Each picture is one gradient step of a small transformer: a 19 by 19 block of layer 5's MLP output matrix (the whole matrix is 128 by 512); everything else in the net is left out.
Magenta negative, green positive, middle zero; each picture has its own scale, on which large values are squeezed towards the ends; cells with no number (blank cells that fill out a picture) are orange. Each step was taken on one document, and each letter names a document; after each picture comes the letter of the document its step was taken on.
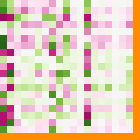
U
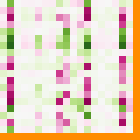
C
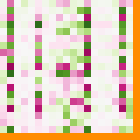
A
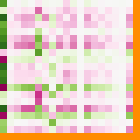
U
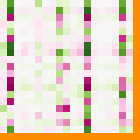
C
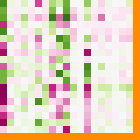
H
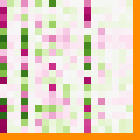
H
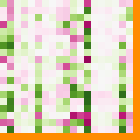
A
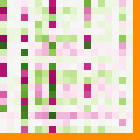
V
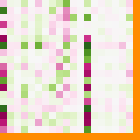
H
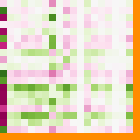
U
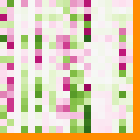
A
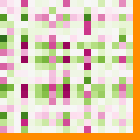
V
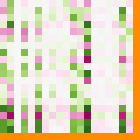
A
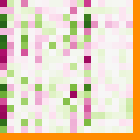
H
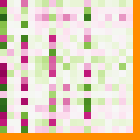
V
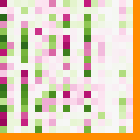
H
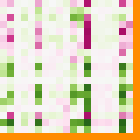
A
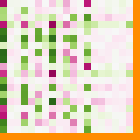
H
